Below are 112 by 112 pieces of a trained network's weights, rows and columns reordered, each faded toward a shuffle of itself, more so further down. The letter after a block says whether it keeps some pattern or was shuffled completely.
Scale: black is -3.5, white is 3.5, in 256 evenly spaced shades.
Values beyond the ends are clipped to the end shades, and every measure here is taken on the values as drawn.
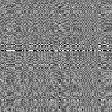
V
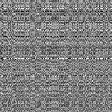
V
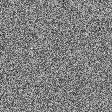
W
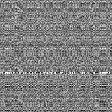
V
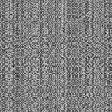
V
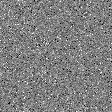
W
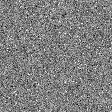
W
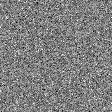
W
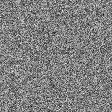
W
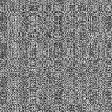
V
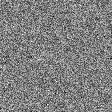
W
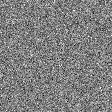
W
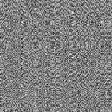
V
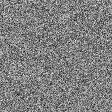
W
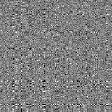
V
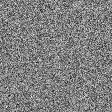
W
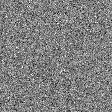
W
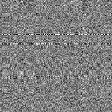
V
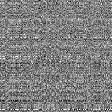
V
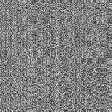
V
